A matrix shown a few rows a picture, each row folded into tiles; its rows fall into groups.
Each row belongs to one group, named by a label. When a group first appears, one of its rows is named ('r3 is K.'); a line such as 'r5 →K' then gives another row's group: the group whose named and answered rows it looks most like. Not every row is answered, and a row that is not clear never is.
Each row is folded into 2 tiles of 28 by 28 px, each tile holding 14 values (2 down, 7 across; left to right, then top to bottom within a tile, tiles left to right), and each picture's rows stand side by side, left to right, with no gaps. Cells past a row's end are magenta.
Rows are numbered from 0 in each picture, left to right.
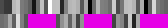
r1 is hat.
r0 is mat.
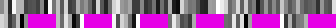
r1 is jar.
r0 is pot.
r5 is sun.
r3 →mat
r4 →hat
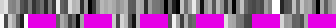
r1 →hat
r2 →jar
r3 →mat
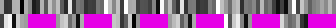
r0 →mat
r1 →mat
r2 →pot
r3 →mat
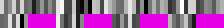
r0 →hat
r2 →hat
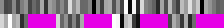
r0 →mat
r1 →pot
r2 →pot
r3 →hat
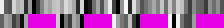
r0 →hat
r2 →pot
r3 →jar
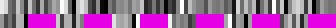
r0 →sun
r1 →jar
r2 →jar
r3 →pot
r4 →pot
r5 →hat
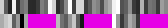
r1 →pot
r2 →sun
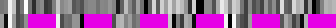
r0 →jar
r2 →mat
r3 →sun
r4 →jar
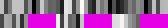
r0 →hat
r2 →mat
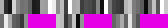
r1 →pot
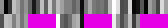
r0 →mat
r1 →sun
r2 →sun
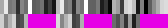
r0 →jar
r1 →jar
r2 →hat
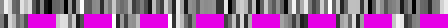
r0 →jar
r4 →hat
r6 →hat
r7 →mat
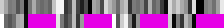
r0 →sun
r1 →sun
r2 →jar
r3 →sun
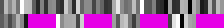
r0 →pot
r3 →mat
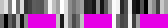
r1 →jar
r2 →sun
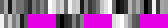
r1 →hat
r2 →mat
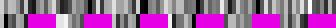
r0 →sun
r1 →mat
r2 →sun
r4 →mat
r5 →pot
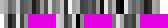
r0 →sun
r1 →pot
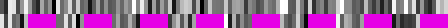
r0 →jar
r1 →hat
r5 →sun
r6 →jar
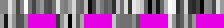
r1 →hat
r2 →pot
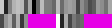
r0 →hat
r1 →sun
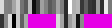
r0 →hat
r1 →pot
